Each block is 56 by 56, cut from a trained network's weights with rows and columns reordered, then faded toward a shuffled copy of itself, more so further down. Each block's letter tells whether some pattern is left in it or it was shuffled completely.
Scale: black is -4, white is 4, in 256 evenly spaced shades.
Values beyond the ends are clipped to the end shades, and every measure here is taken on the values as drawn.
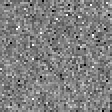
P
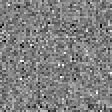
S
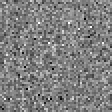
S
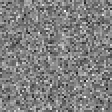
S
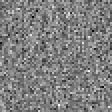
S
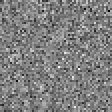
P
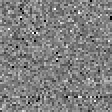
S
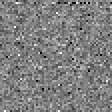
S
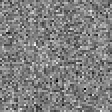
S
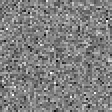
P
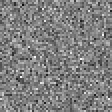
P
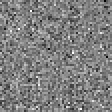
S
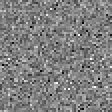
S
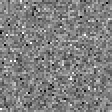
P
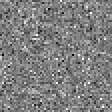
S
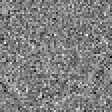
P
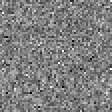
P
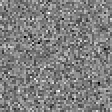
P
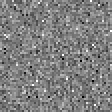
P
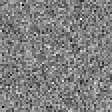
P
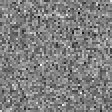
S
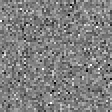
S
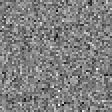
P
